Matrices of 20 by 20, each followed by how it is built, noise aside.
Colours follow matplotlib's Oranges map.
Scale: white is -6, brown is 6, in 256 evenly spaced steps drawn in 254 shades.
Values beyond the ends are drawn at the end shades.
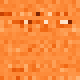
uneven rows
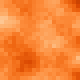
smooth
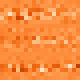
uneven rows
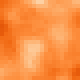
smooth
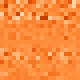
uneven rows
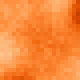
smooth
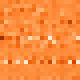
uneven rows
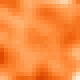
smooth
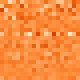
uneven rows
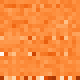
uneven rows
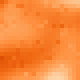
smooth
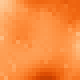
smooth
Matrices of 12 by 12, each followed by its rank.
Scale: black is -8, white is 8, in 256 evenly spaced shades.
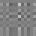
one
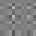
one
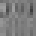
two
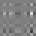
one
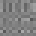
two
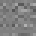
two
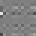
two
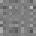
two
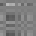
one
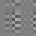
one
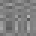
two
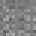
two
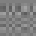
one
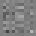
two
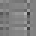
one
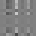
one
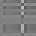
one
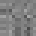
two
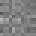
two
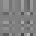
one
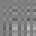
one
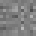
two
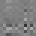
two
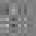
one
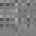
two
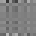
one
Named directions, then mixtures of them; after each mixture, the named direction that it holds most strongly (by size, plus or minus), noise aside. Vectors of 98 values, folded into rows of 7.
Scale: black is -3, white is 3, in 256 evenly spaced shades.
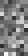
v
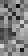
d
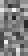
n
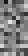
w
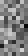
d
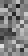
d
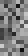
d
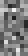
n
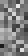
d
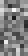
n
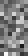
v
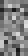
n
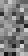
v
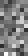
v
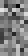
d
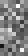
d
